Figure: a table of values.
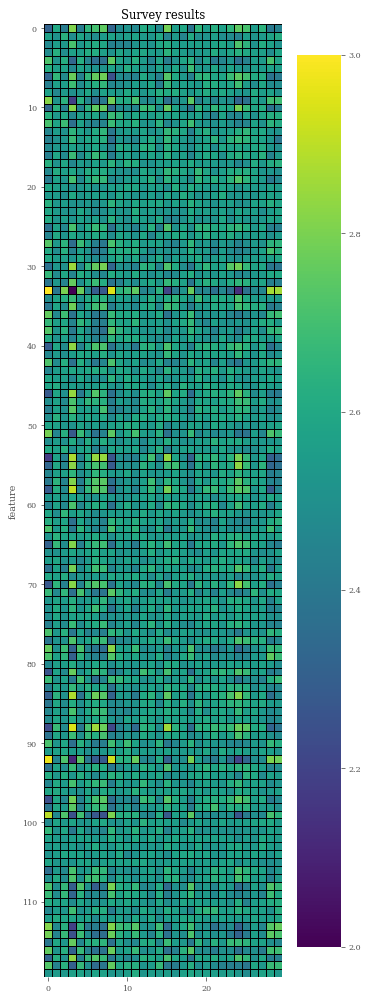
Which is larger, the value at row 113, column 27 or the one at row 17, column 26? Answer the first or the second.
the second
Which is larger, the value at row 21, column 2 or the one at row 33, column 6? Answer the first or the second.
the first
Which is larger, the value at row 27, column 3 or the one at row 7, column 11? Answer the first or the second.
the second
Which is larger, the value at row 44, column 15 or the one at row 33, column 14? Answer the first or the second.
the second
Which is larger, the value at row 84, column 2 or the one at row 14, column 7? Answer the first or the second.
the second
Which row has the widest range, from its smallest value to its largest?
33
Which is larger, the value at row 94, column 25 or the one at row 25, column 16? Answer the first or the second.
the first
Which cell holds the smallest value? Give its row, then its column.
33, 3
